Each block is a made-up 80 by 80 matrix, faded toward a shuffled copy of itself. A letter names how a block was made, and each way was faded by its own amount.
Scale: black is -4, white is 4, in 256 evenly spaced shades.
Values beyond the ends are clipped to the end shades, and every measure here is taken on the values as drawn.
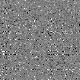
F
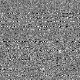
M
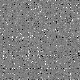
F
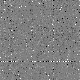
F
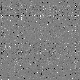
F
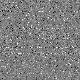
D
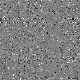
F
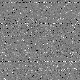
D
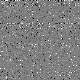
F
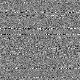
M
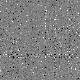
F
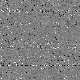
F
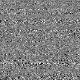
M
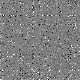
F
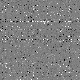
F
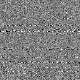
M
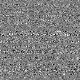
M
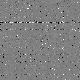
F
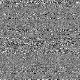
M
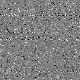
D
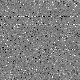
D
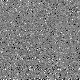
D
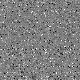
D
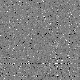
F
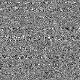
M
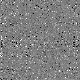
F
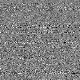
M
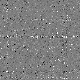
F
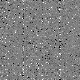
F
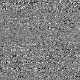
M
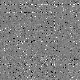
F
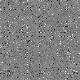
F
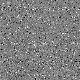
D
